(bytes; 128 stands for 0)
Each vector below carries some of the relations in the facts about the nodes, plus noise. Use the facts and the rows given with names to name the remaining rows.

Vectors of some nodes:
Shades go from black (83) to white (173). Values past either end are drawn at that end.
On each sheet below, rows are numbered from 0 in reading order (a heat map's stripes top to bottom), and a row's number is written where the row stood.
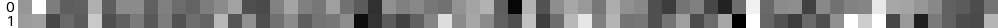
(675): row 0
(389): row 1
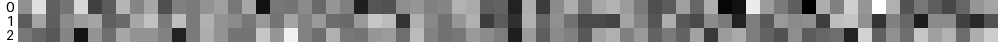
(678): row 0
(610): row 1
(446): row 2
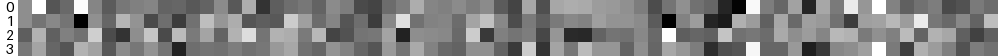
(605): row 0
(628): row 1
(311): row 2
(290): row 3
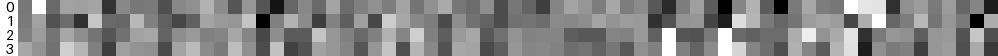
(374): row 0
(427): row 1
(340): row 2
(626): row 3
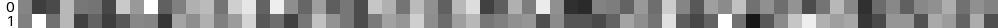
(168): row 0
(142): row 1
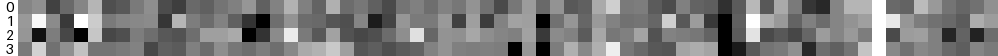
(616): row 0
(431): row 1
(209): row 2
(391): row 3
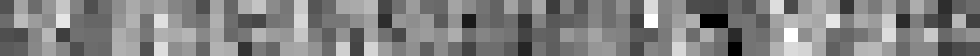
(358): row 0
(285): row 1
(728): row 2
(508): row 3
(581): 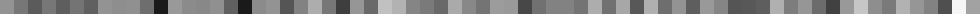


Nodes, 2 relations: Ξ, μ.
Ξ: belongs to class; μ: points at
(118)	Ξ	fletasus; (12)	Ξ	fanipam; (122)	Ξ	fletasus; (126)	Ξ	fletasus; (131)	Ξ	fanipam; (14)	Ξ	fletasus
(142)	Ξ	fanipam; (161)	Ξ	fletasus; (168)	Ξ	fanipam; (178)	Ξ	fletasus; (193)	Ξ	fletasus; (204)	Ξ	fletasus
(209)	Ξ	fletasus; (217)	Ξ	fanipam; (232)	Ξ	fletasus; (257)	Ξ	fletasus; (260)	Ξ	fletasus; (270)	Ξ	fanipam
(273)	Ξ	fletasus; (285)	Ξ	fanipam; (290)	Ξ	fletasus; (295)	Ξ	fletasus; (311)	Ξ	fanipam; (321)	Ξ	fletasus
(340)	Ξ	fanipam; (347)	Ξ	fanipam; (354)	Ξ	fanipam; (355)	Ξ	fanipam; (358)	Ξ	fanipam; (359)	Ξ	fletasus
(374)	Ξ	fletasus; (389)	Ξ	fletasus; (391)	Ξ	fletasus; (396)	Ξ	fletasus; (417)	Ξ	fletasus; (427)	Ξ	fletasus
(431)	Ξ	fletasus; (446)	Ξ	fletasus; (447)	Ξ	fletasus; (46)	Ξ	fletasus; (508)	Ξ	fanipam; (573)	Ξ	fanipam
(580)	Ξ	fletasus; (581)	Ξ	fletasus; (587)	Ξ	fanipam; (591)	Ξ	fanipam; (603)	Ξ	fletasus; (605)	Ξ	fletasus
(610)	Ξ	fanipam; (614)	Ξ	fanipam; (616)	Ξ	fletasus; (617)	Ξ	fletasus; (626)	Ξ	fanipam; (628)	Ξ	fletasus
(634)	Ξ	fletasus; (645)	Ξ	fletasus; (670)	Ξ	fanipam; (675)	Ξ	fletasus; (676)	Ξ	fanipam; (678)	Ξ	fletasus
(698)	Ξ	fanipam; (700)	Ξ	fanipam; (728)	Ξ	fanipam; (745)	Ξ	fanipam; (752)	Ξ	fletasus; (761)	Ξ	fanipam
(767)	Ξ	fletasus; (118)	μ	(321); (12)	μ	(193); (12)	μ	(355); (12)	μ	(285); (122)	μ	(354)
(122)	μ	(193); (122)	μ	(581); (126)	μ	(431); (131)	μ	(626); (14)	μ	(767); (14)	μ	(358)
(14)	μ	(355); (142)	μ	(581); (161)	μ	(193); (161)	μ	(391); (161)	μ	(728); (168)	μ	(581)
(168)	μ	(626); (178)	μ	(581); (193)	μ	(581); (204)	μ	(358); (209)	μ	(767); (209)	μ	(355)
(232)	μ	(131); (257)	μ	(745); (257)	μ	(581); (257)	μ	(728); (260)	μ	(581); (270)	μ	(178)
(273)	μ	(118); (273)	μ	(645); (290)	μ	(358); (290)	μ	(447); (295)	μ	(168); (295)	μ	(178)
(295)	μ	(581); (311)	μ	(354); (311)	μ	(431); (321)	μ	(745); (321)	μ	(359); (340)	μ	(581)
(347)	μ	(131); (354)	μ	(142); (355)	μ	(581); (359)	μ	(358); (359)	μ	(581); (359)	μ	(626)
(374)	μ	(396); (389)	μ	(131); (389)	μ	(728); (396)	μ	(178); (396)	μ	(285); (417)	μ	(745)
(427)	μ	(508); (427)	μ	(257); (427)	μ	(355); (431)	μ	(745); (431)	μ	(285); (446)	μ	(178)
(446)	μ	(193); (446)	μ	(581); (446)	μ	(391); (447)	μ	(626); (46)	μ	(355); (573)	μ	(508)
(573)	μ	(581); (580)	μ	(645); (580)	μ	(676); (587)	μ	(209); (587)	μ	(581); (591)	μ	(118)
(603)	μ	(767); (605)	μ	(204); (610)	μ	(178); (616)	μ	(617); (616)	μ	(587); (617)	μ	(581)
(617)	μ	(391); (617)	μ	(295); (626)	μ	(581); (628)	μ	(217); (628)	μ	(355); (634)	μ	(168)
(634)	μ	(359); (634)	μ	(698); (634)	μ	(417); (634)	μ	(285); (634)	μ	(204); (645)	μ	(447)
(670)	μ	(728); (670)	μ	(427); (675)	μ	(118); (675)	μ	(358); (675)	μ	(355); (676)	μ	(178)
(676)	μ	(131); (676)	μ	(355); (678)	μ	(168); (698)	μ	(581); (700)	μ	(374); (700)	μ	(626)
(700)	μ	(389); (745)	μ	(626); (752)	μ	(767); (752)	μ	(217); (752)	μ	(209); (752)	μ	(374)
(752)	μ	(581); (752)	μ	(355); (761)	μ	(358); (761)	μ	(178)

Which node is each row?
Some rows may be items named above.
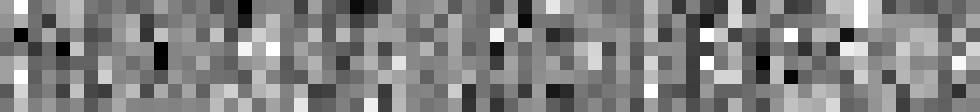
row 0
(321)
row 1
(126)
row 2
(587)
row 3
(161)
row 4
(193)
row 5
(359)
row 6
(311)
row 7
(12)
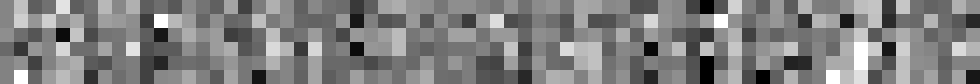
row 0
(634)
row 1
(745)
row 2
(752)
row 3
(645)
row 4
(616)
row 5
(374)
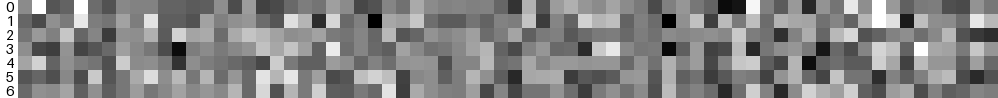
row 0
(605)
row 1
(645)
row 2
(700)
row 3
(617)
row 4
(359)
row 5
(761)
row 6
(12)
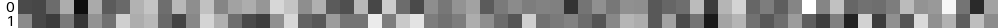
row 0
(670)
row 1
(178)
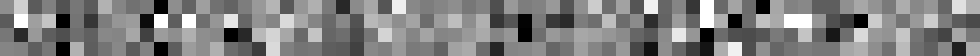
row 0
(193)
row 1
(354)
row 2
(767)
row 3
(46)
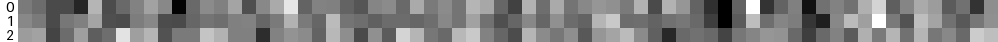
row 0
(14)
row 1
(616)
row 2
(295)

